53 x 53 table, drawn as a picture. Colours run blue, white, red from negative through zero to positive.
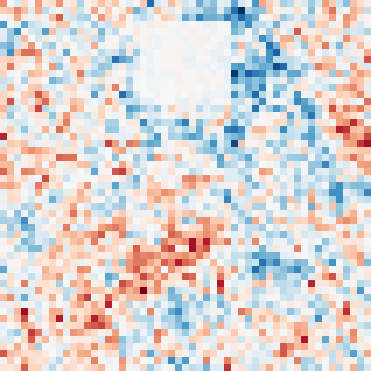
In the top middle lies a patch that is calmer than the rest. The top middle is the calmest part. There are no regular stripes. On average the colour sits 50% of the way up the scale.
